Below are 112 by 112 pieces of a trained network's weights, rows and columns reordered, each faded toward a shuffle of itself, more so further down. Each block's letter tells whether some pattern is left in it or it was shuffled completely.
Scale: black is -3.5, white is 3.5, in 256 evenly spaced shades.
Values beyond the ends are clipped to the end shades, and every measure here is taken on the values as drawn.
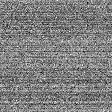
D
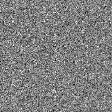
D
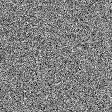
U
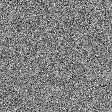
U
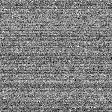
D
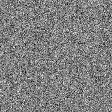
D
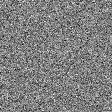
U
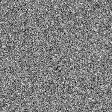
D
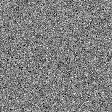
U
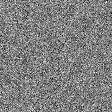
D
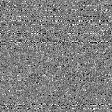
D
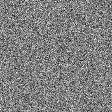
U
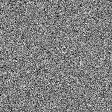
U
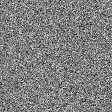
U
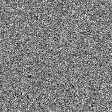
D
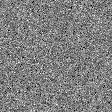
U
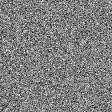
U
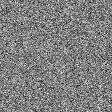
U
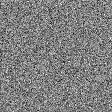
U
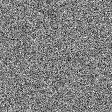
U
